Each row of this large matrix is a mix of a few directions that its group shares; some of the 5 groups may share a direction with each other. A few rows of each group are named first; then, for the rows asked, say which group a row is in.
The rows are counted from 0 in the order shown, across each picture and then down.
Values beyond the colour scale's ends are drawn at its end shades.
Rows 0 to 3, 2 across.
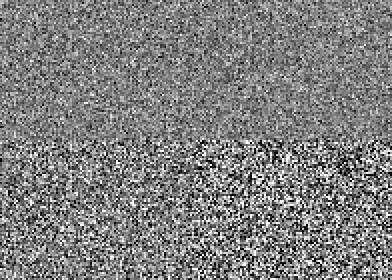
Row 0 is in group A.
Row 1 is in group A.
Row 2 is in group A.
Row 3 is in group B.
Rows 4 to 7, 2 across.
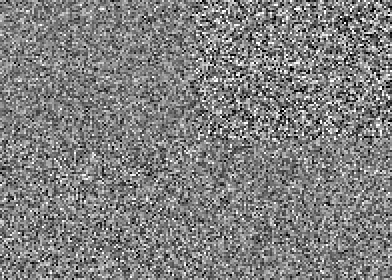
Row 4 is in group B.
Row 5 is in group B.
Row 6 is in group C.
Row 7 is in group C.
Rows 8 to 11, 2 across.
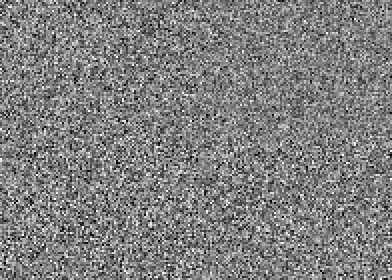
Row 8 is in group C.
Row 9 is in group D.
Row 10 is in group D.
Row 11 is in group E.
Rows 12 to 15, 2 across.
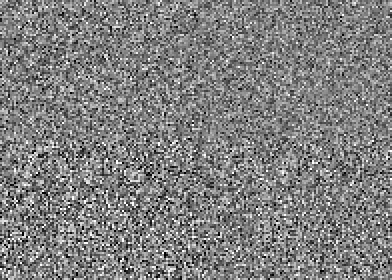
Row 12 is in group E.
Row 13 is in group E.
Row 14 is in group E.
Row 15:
A
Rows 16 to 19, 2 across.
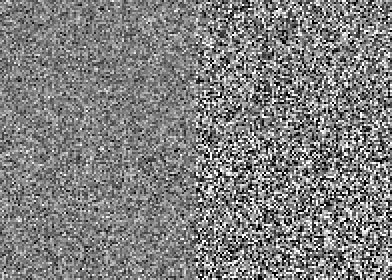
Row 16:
B
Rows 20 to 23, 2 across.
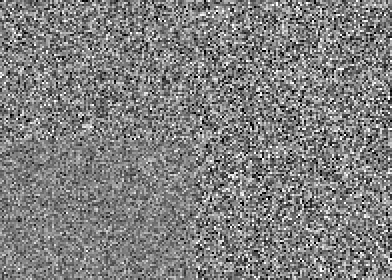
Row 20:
D
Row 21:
B
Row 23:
E
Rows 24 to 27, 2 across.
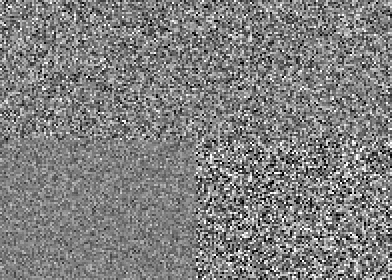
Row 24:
A
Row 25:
E
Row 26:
A
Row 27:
E
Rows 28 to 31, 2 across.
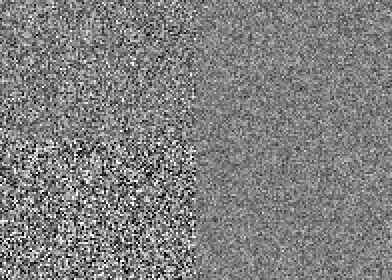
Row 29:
B
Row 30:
B
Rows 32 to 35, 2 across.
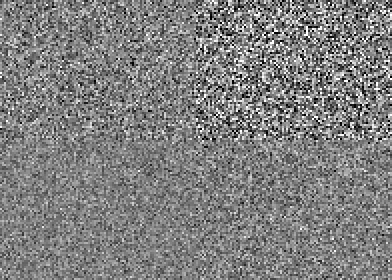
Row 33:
E
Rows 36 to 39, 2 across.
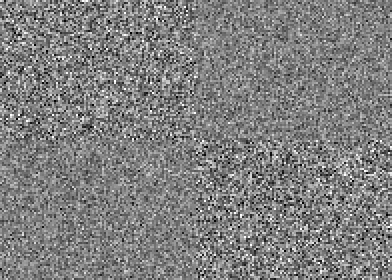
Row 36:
D
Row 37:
C
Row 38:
A
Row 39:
B
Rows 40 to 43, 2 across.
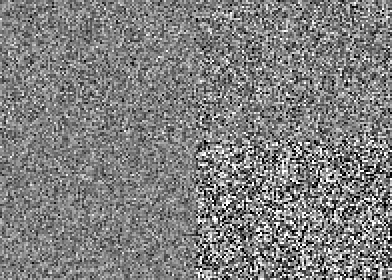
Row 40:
B
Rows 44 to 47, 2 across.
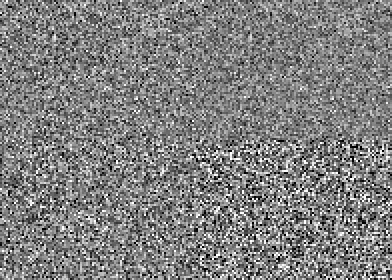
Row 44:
A
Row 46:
A
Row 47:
D
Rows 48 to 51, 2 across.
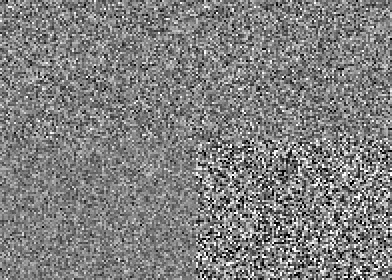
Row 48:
C
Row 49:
B
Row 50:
B
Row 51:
E
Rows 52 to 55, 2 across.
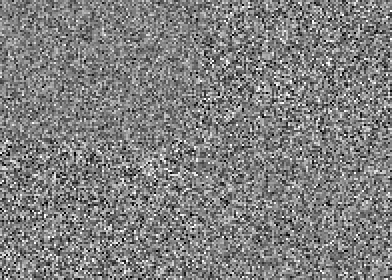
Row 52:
C
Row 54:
B
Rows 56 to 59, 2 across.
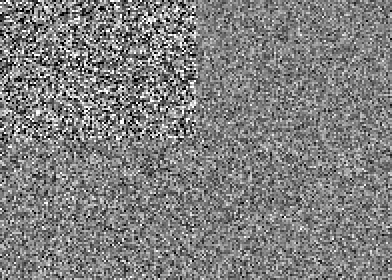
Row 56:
B
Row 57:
C
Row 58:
E
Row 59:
A
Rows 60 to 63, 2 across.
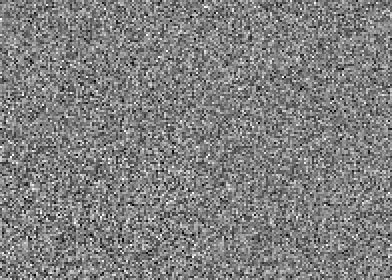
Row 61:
B
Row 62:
C
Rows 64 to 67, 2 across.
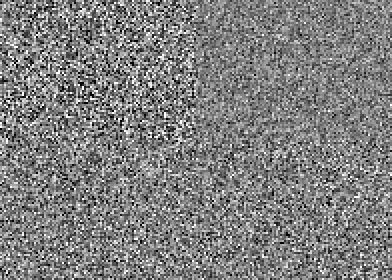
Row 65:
C
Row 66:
A
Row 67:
A
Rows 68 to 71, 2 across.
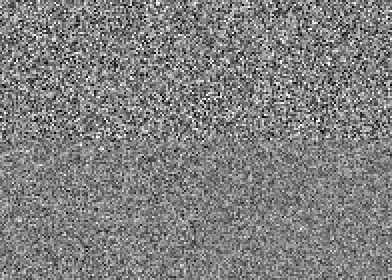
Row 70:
B
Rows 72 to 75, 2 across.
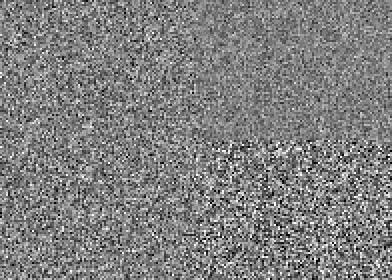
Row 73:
E
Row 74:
C
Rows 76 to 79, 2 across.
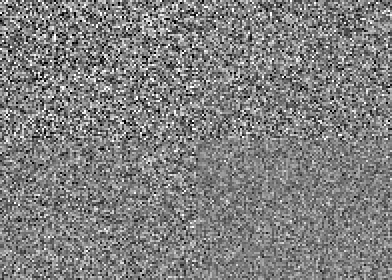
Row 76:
B
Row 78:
B
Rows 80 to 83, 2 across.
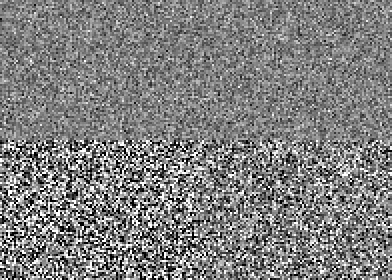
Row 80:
D
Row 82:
A
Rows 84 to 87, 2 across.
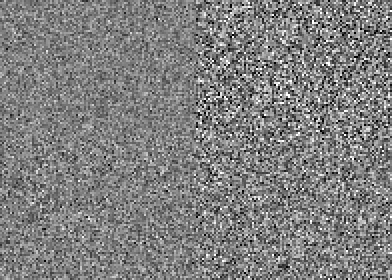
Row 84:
D
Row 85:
C
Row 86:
A
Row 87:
D
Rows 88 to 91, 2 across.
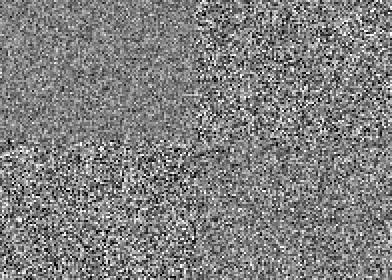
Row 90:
B
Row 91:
B
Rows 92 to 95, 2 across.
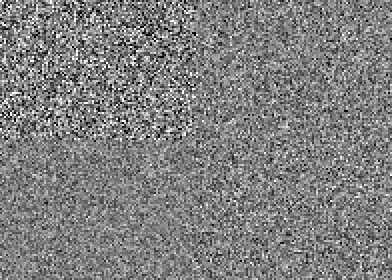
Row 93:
D
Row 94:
E
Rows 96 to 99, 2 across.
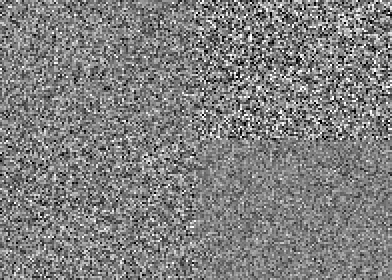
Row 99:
A
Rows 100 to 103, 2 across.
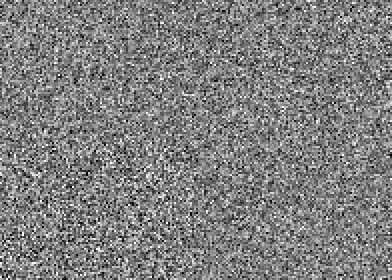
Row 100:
C
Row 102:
E
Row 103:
E
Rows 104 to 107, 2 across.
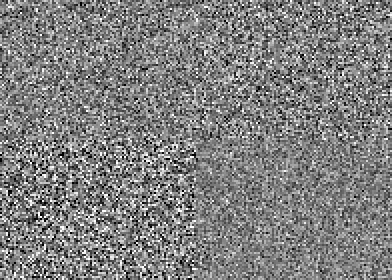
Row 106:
B
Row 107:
D
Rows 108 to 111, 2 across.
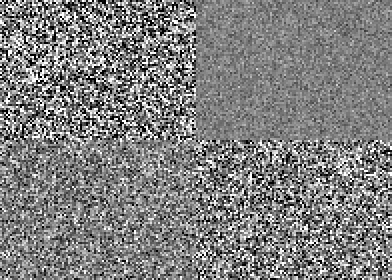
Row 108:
A
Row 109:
A
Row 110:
C
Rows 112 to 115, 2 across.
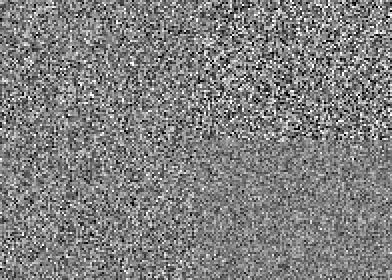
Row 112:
C
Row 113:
E
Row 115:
D
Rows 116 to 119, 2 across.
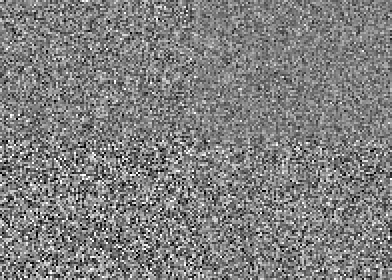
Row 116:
D
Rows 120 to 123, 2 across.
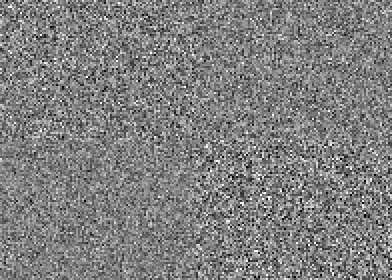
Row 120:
E
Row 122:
D
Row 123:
E
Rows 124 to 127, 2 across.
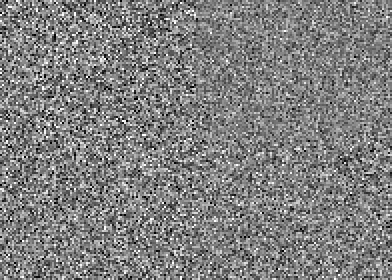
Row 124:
E
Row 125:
D
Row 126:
E
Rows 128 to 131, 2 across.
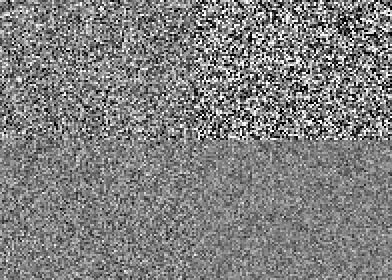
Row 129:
B
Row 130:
E
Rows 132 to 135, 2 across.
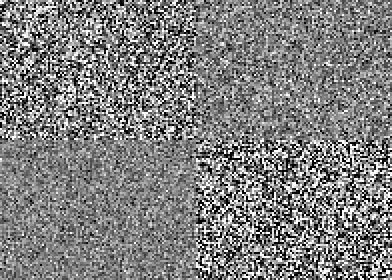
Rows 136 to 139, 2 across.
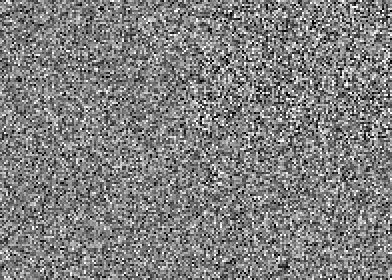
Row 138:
E
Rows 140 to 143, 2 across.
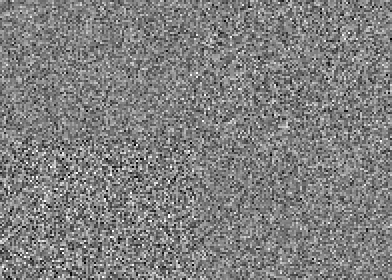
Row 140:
B
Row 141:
D
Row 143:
E
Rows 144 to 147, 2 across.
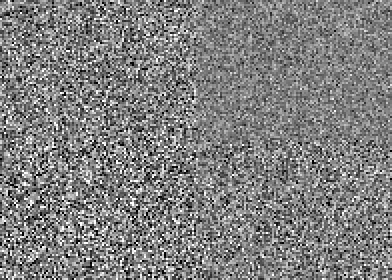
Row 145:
A
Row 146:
D
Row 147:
B
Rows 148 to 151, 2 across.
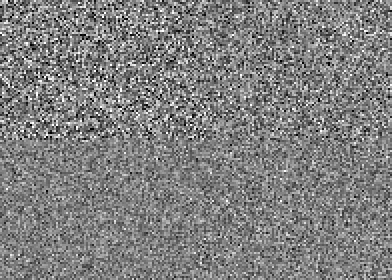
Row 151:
D
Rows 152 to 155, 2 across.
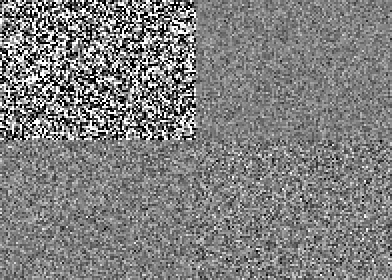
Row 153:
C
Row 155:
E
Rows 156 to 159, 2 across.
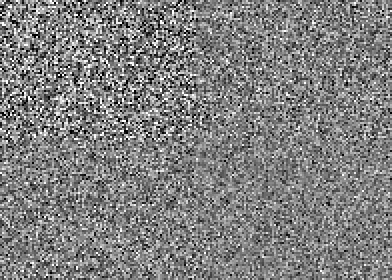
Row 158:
C
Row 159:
C
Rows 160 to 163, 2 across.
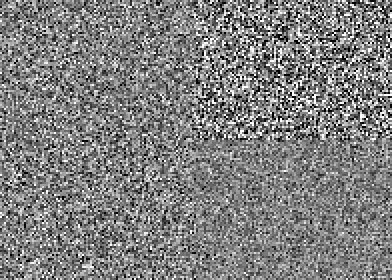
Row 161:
C
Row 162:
D
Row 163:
D
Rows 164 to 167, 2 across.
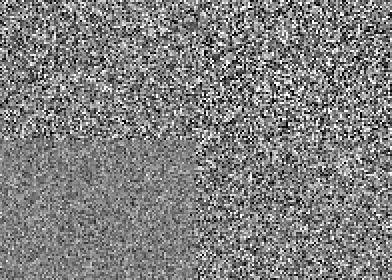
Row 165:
D
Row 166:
D
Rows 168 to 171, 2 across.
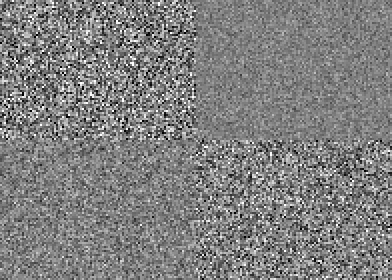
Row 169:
E
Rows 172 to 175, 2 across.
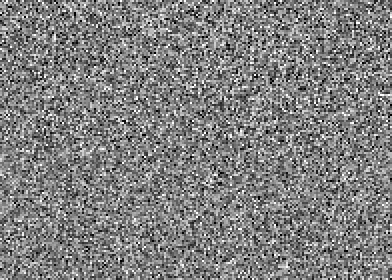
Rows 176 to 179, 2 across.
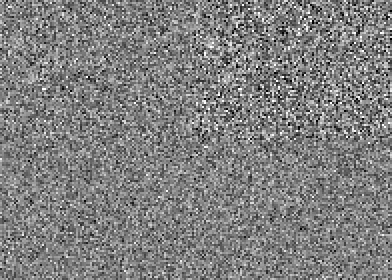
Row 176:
A
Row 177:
A
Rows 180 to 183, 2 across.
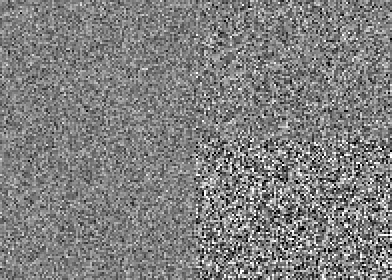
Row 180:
B
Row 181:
D
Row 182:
D
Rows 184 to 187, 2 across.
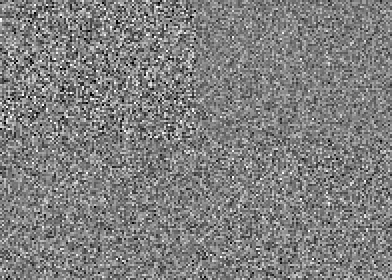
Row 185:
E
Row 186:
E
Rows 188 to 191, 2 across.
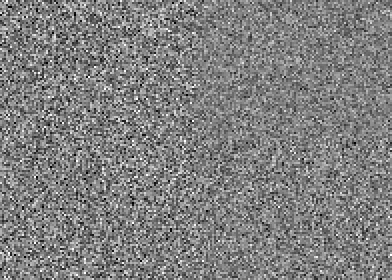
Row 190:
E
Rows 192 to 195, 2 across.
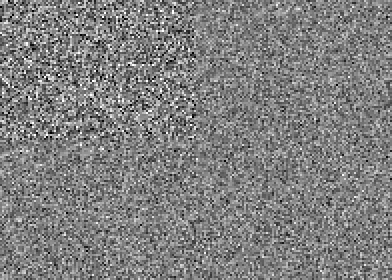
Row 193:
B
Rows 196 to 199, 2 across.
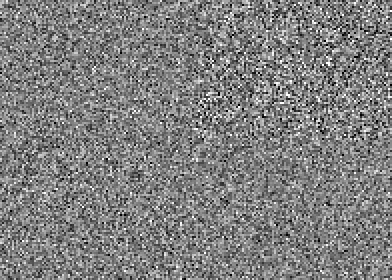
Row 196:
A
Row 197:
A
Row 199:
C
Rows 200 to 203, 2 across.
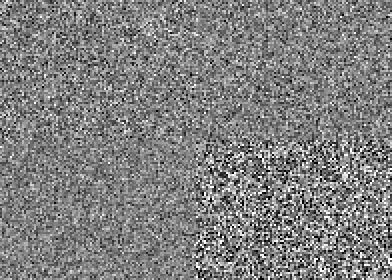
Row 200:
B
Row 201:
B
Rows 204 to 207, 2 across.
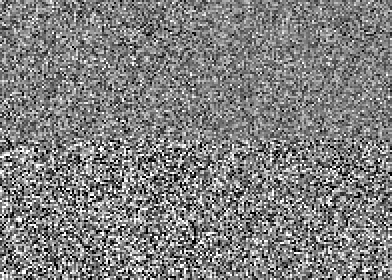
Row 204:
A
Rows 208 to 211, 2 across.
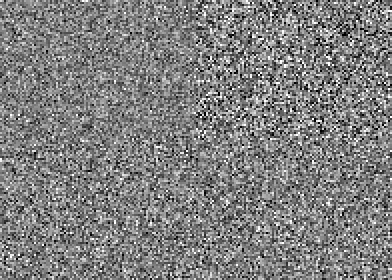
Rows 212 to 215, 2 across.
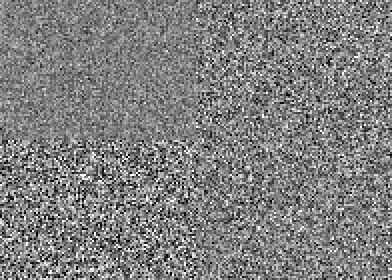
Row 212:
A
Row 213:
A
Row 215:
E
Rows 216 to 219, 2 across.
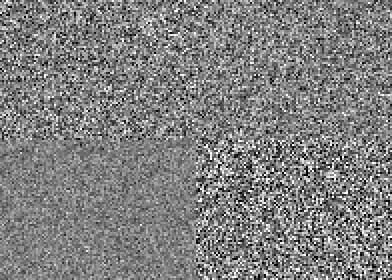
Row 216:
B
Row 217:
C
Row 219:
E
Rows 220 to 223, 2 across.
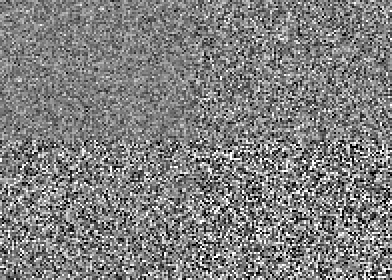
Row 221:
C
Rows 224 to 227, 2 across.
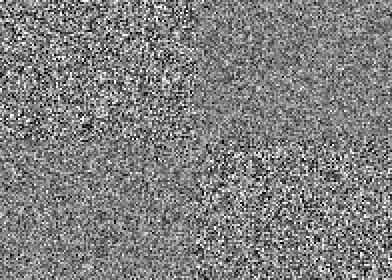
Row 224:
D
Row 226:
D
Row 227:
E
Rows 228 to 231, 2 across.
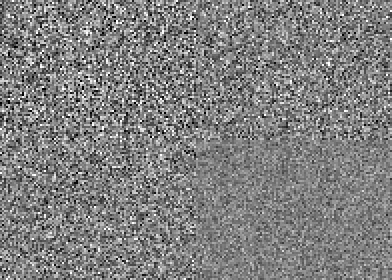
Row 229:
D
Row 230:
E
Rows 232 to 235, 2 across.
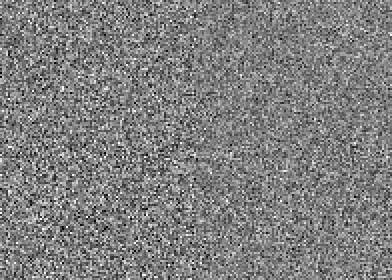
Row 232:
C
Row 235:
D
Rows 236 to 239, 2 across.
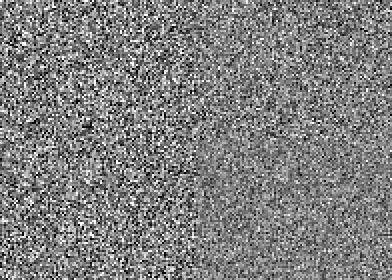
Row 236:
D
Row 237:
E
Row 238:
C
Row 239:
C
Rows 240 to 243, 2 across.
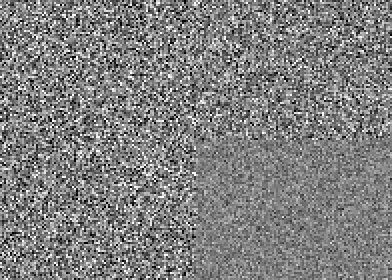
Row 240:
E
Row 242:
A
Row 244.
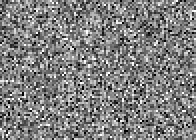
